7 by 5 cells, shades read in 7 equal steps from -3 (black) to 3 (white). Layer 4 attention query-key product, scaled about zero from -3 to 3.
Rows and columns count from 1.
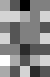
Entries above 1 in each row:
0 3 0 2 0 2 1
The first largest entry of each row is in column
1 1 1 1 1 1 3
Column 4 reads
0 0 0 0 -1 1 -2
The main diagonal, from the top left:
1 2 0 0 -1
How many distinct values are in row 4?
3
